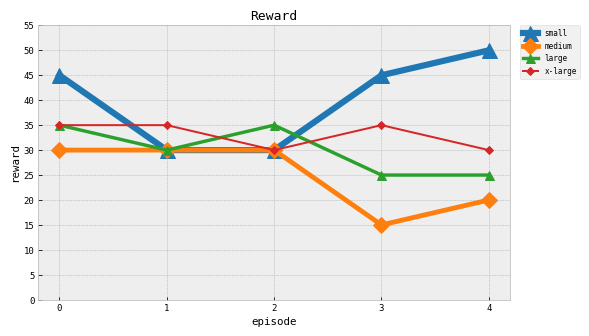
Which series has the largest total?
small
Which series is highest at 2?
large
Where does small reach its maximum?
4
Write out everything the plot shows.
Title: Reward
x-axis: episode, ticks 0 1 2 3 4
y-axis: reward, ticks 0 5 10 15 20 25 30 35 40 45 50 55
Legend: small, medium, large, x-large
Values:
small: 45 30 30 45 50
medium: 30 30 30 15 20
large: 35 30 35 25 25
x-large: 35 35 30 35 30
